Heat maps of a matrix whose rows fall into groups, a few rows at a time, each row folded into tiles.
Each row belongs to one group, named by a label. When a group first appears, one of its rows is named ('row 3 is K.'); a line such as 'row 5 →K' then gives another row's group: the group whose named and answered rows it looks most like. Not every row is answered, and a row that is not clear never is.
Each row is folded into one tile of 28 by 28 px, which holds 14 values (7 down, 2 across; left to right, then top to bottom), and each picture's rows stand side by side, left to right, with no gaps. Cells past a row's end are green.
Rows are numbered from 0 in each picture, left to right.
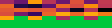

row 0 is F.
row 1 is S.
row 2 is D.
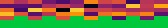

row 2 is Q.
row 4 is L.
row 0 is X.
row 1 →S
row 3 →S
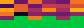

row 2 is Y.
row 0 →L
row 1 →S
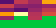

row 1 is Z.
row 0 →D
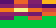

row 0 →Y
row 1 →Z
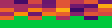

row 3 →L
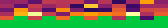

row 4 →D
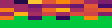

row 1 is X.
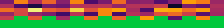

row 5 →Q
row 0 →Z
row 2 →Y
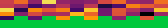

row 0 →X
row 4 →L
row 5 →Y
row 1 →Z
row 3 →F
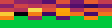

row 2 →X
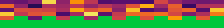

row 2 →Y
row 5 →D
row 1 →Z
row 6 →F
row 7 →Q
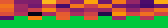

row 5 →Z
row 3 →L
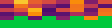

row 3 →Q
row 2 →Y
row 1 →X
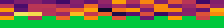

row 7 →Q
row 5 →L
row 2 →Q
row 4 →S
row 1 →D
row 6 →S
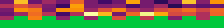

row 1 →F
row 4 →Z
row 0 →Y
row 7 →Z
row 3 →D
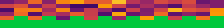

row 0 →Q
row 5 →Q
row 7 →Q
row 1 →S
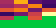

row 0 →Y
